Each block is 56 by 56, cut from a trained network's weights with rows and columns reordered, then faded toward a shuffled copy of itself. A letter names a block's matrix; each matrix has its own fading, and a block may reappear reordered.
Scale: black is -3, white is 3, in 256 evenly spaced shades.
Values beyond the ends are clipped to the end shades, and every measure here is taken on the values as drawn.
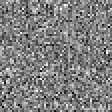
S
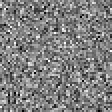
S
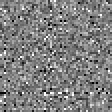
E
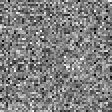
S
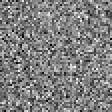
S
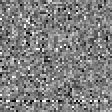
E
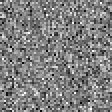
S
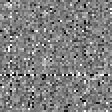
E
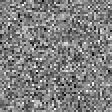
S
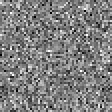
S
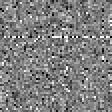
E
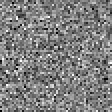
S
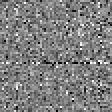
E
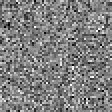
S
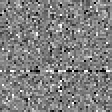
E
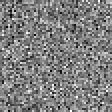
S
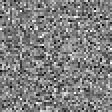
S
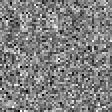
S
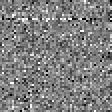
E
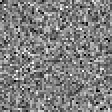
S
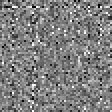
E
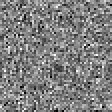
S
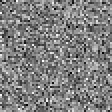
S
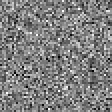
S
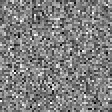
S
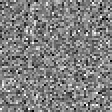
S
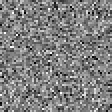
S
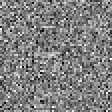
S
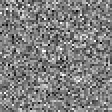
S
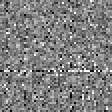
E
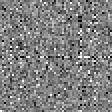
E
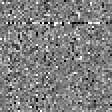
E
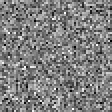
S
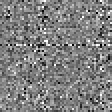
E
